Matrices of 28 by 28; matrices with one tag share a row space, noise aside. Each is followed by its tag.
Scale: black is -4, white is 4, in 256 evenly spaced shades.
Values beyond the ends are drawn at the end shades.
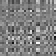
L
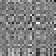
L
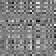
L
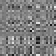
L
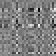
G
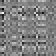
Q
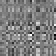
L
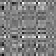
Q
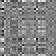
Q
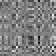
G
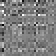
Q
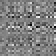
L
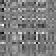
Q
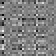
Q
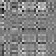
Q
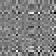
G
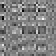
Q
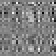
G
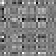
Q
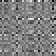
G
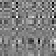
G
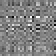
L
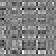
Q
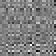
L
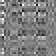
Q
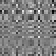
G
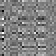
Q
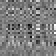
L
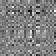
L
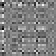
Q
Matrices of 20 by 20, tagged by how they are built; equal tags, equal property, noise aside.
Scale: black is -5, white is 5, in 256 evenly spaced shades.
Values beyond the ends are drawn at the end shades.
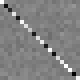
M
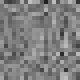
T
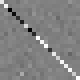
M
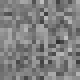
T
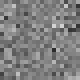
T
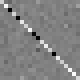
M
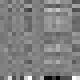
T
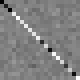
M
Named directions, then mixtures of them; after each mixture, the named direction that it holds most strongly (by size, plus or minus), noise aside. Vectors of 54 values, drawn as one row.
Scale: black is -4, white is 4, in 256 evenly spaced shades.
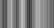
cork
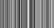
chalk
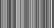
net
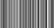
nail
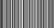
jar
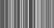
chalk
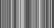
net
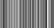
nail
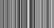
chalk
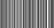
nail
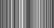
cork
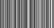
chalk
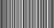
jar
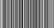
jar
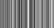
chalk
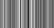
chalk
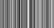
chalk
